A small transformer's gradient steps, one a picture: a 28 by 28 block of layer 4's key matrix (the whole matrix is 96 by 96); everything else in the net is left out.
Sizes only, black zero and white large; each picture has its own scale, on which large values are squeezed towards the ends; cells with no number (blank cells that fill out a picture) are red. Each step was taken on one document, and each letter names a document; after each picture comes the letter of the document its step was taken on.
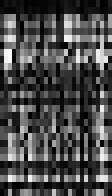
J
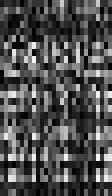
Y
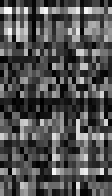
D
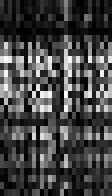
J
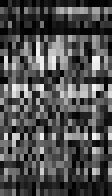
D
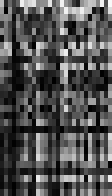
J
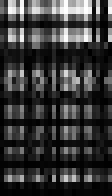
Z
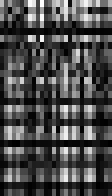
Z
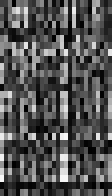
Y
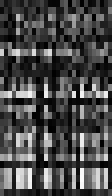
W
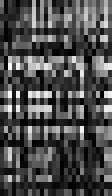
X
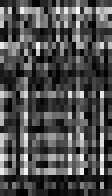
D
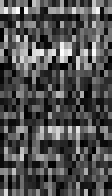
D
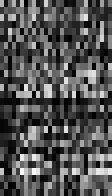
Y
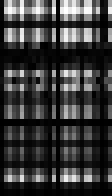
Z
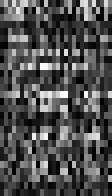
Y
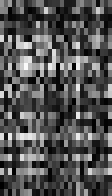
D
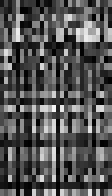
J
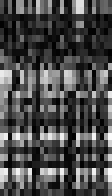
W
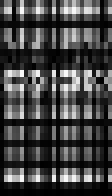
Z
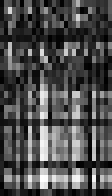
W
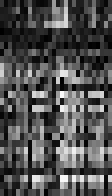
W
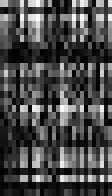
J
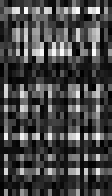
D
